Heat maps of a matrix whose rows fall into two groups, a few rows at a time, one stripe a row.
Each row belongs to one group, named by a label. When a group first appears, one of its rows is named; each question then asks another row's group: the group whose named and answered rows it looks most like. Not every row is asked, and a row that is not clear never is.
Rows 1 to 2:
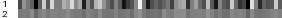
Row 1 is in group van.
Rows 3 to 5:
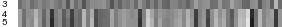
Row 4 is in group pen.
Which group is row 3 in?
van
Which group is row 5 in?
pen
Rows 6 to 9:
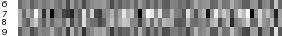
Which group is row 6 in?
van
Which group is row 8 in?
pen
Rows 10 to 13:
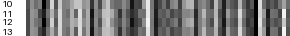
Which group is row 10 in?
van
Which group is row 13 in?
van
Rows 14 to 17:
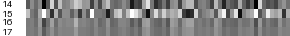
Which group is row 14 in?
van
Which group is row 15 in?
pen
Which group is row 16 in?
van
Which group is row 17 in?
van
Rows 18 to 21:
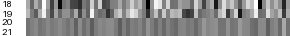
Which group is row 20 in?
van
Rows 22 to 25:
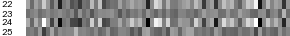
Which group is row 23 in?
van
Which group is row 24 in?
pen
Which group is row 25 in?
van
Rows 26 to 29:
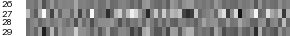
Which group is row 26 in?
van
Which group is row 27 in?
pen
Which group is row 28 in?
van
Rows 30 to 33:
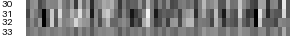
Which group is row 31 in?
van
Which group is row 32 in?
van
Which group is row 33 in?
van
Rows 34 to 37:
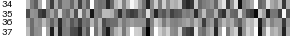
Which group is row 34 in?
pen
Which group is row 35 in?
van
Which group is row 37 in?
pen
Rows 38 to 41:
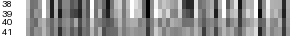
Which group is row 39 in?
pen
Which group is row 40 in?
pen
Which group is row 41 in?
pen
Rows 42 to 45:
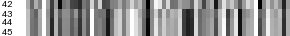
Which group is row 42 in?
pen
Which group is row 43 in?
pen
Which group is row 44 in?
pen
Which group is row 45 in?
pen
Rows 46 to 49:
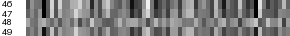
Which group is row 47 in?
van
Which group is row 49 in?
van
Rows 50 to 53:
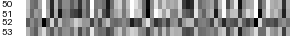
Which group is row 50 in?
pen
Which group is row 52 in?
van
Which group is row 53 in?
pen
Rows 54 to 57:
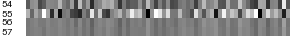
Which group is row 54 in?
van
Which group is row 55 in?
pen
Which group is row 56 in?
van
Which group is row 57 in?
van
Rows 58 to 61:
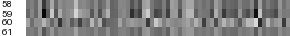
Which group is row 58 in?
van
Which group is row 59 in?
van
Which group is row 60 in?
pen
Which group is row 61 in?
van
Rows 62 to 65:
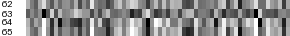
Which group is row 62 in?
pen
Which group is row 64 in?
pen
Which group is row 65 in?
pen
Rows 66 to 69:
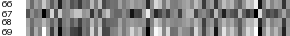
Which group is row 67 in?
van
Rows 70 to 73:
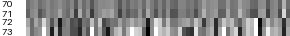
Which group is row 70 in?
van
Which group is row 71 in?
van
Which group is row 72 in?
pen
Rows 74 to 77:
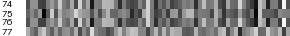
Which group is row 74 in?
van
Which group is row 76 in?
van
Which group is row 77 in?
pen
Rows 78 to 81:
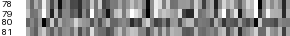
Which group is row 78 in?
pen
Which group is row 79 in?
pen
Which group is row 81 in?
pen
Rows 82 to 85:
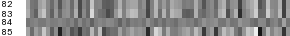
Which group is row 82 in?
pen
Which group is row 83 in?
pen
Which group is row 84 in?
van
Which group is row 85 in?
pen
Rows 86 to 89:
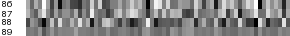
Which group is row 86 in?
pen
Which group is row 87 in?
pen
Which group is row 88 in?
van
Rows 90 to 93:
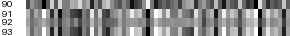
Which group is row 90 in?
van
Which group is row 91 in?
pen
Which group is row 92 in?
pen
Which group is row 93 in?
pen
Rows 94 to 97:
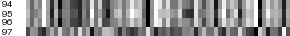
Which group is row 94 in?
pen
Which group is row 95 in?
pen
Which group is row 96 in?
pen
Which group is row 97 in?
van
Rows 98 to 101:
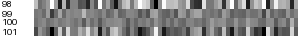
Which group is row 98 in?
pen
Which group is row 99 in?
van
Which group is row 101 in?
van
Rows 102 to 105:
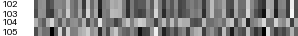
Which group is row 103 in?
van
